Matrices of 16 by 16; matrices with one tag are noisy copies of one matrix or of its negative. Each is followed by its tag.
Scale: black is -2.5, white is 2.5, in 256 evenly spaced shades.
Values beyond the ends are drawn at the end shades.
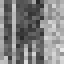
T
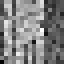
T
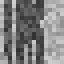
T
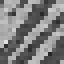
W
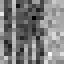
T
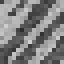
W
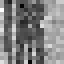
T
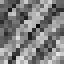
W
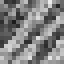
W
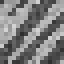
W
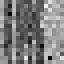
T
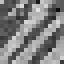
W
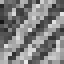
W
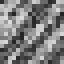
W
